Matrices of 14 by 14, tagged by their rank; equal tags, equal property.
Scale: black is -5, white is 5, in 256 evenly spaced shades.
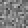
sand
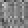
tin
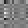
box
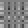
box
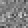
tin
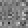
tin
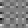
box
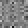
tin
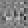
tin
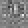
tin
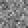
sand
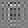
box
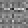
tin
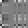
box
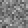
sand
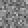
sand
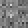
tin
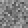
sand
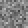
sand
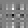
box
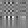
box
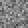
sand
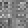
tin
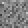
sand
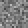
sand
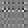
box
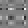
box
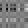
box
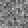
sand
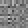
tin
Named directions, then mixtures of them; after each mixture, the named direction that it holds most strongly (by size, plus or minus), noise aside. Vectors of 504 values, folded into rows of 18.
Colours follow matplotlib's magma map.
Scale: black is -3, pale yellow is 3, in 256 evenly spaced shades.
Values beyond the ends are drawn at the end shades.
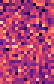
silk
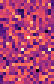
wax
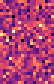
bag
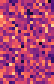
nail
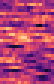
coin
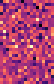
silk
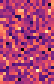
wax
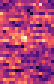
coin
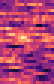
coin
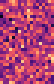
nail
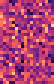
nail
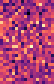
silk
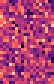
nail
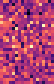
nail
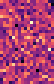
wax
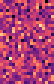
bag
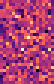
wax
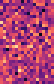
silk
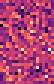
wax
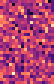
nail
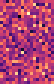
silk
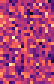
nail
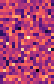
wax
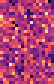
nail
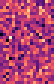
bag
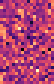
wax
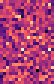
wax
